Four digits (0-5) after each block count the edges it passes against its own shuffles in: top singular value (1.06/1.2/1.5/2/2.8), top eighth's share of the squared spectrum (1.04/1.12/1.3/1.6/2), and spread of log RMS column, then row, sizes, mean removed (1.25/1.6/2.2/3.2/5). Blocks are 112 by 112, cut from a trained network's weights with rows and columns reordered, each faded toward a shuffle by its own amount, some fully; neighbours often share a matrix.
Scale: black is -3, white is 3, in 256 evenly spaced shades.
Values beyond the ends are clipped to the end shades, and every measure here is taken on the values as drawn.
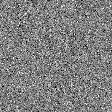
1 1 0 0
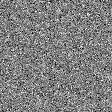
0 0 0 0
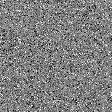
2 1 0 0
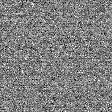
2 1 0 0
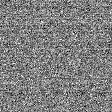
2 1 0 0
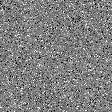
1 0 0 0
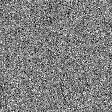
0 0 0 0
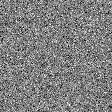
0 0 0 0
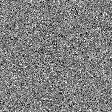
0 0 0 0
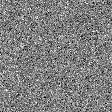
0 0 0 0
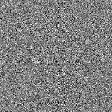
3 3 2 1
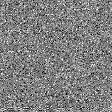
3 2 0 2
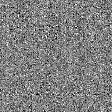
2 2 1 2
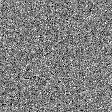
1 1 0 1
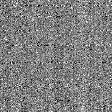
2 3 1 3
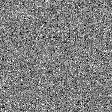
1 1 0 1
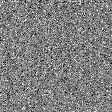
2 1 0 1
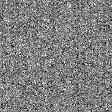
2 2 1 1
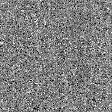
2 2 0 2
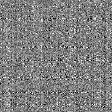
3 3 1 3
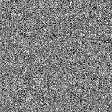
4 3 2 2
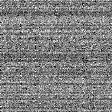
4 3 2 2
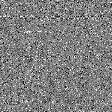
3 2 0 2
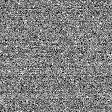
2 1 0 0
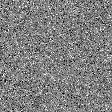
1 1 0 0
